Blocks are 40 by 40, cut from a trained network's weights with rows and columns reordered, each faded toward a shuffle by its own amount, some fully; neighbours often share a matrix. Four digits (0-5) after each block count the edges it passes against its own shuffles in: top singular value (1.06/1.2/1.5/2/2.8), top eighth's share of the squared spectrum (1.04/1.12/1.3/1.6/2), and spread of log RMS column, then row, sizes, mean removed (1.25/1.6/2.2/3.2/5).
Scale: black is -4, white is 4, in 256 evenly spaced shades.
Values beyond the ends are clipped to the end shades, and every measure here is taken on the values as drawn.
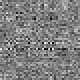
4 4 1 2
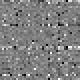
3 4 1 2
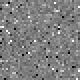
0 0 0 0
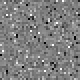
0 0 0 0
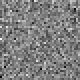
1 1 0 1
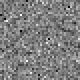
0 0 0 0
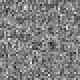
2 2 0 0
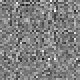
3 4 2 2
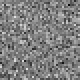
2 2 1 0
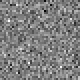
2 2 0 1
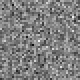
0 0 0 0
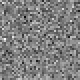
2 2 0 0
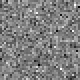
1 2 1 0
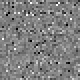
2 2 0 1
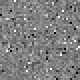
1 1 1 0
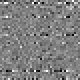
4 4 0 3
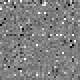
2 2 0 1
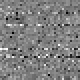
3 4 0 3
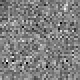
3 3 1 1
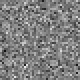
3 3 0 0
